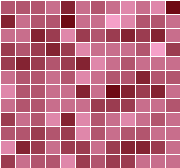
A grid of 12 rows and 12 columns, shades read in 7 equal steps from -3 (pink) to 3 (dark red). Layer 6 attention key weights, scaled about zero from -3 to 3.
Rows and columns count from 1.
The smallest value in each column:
-2 -1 0 -2 -2 -2 -2 -3 -2 -1 -3 -1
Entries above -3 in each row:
12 11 12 11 12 12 12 12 12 12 12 12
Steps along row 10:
same up down up down up down up same down same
